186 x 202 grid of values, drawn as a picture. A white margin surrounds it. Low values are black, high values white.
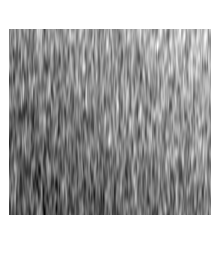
Ninth with the highest average: top right. Ninth with the lowest average: bottom left. Slope: up to the top right. Grain: streaks running down.
